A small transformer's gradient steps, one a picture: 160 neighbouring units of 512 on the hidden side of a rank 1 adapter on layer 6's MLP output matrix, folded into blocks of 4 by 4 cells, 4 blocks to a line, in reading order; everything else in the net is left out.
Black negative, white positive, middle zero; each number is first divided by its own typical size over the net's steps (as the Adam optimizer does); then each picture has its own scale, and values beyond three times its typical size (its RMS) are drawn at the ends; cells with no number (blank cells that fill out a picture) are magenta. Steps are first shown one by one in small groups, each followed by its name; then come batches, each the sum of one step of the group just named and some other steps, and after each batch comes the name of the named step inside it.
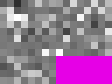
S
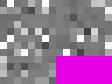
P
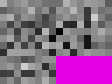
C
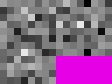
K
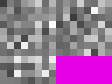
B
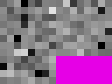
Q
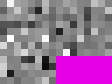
P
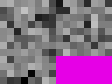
P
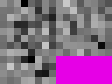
Q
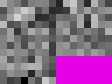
S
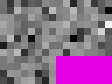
Q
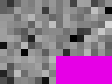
B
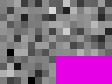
Q
